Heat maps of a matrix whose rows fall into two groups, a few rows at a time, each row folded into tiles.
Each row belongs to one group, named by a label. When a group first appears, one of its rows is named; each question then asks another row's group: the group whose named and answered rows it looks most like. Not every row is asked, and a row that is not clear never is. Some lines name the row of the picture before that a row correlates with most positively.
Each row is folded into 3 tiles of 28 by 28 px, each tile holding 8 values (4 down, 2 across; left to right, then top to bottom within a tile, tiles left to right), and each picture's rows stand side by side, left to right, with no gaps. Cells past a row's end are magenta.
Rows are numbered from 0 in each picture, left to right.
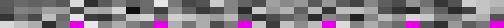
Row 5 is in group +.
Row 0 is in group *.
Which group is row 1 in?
*
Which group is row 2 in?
+
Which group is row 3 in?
*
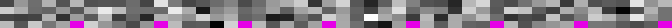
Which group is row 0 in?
*
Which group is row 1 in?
*
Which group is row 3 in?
*
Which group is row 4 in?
+
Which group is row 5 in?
+
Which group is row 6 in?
*
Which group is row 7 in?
+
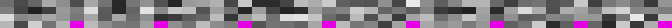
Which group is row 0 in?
+
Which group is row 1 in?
+
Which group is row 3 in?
+
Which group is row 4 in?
*
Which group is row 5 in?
+
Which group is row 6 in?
*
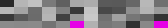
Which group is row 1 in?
+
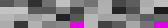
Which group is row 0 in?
+
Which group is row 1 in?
+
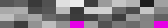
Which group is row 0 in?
+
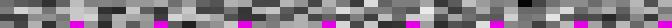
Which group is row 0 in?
*
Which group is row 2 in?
+
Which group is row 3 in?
*
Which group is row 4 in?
*
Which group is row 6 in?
+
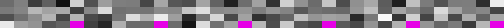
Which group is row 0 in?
*
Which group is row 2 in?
*
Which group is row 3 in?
*
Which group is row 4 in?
*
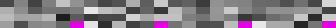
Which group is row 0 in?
+
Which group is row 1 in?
*
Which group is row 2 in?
+
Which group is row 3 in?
*
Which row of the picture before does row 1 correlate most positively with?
3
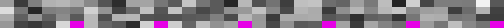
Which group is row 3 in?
+
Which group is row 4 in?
*
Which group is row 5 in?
+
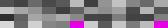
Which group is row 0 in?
*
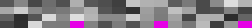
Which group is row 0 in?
*
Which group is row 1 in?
+
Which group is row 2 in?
+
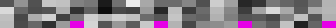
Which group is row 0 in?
+
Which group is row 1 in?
+
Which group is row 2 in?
+
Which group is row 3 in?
*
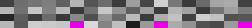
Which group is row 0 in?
*
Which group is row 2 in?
+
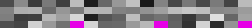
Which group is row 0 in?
*
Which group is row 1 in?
*
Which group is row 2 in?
*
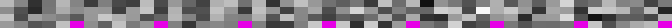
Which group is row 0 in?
+
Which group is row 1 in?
+
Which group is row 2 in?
+
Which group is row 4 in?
*
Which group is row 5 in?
*
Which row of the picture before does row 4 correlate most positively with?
2
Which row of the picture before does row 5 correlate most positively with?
2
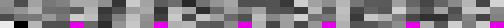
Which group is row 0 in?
*
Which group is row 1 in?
+
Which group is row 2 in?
+
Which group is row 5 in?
*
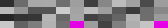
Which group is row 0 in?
*
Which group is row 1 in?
*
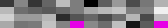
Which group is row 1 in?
*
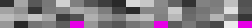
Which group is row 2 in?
+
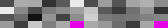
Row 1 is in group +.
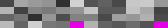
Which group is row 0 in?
*
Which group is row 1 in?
+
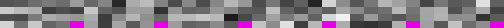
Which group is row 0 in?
*
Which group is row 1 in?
+
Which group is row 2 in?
+
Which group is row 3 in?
*
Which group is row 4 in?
+
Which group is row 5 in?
+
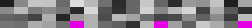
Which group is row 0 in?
*
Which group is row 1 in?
+
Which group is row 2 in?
*
